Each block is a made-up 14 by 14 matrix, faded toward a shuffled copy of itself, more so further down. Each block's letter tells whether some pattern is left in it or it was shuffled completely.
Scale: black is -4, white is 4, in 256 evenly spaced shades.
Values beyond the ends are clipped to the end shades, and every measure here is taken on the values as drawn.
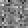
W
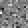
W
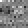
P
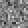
W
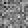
W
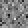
W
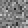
W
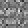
P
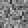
W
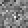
W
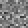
P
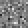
W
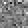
W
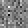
P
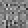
P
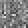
P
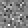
W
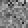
W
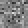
P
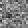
W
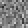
P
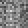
P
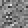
P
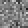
W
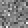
W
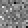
W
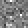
P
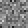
P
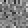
P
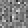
P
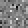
P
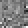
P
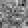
P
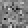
P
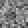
W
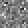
W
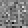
P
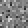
W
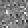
W
